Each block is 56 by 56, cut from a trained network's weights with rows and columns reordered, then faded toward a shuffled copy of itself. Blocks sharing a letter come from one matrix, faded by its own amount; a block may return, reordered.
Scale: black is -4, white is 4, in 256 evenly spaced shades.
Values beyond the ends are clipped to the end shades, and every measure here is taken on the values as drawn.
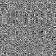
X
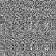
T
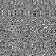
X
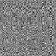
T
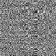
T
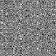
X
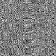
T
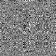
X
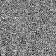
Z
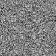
Z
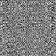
T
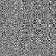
X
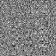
Z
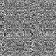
T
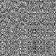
T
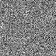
Z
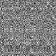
T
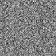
Z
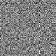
X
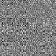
T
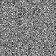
Z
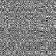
T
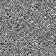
Z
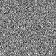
Z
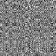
T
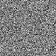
Z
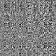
X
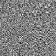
Z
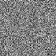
Z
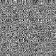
X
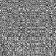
T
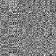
T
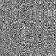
T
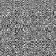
T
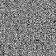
Z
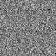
Z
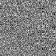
Z
